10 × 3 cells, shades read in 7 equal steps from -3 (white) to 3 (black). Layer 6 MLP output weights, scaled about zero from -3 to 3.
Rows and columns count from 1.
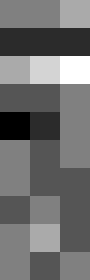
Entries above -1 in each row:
2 3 0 3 3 3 3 3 2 3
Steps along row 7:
up same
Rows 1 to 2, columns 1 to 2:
0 0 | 2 2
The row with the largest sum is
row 2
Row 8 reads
1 0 1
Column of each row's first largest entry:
1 1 1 1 1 2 2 1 3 2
